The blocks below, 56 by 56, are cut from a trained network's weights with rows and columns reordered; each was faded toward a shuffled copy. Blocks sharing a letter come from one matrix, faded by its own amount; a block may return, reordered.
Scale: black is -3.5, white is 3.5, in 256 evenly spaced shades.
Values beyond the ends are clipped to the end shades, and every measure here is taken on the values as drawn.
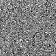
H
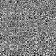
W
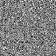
H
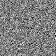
H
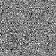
W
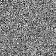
H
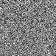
H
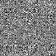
W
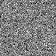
H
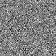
H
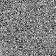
H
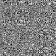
W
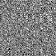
W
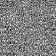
W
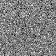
H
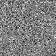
H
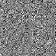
W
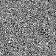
H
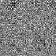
W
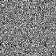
W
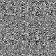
W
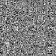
W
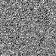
H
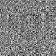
W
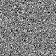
H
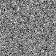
H
